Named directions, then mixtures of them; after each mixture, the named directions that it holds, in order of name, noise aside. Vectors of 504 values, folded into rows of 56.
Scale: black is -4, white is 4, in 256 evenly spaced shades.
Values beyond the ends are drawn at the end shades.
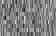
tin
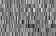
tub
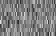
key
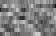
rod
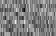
rod, tin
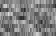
rod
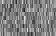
tin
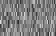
key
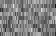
key, rod, tub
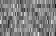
key, rod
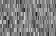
key, rod, tin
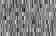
tin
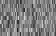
key, tin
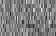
tub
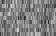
rod, tin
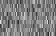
key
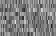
rod, tin, tub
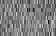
key, tin, tub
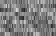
rod, tin, tub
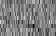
key, tub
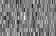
key, tin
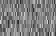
key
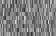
tin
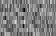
rod, tin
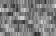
rod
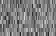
key, tin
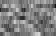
rod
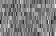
key, rod, tin
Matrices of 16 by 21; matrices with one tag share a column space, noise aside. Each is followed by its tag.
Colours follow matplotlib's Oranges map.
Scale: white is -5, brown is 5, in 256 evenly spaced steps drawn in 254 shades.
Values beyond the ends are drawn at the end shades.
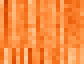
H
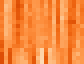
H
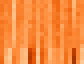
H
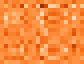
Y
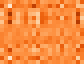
Y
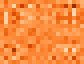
Y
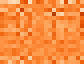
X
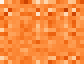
X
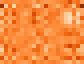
Y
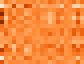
Y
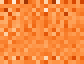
X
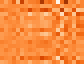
X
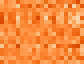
Y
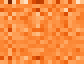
X
